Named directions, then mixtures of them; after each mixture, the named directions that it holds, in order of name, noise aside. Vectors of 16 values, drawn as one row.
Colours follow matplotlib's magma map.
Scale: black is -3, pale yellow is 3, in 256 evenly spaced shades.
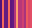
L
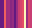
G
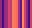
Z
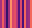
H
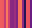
G, H, Z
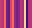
G, H, L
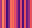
H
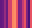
H, Z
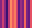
H, Z
